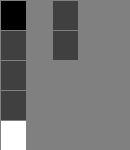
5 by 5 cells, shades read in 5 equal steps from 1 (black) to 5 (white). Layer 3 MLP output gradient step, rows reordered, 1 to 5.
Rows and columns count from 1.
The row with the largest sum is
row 5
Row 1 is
1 3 2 3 3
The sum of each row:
12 13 14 14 17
